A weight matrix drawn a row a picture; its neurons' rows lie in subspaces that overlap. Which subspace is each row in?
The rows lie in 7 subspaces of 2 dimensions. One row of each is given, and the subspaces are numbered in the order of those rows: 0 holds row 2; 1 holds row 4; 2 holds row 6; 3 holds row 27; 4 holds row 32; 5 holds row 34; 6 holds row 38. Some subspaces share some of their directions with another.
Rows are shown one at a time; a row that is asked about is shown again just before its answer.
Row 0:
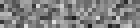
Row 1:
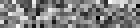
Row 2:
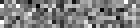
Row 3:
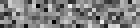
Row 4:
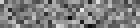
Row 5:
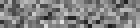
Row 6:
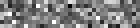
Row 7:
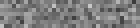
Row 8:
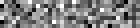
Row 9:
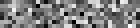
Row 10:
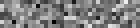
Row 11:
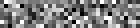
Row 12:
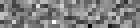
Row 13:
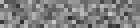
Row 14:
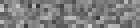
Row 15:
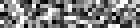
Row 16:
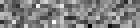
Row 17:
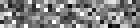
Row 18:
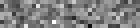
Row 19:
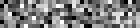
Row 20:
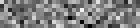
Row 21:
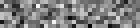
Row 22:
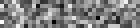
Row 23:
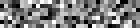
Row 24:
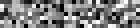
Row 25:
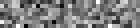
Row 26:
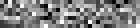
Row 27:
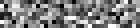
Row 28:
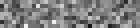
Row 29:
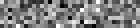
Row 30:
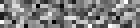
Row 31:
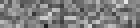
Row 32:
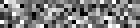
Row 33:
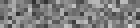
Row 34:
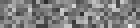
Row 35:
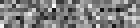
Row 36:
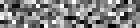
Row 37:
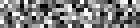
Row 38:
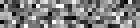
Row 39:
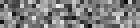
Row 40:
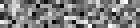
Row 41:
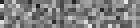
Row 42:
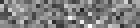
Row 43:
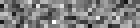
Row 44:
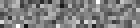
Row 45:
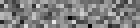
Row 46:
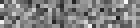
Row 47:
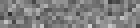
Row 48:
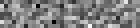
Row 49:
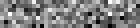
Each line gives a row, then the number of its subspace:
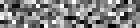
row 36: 3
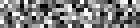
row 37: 6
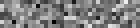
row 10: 4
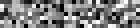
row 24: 4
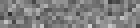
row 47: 3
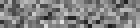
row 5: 2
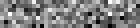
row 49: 3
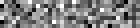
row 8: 0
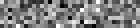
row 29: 1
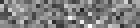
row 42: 1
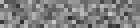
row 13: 4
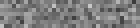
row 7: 0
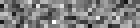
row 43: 3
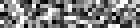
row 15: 3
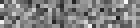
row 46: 0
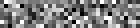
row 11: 4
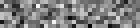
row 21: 4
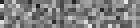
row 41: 0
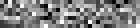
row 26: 2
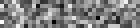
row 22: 3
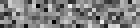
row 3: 2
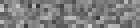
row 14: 5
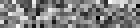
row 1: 3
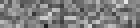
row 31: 2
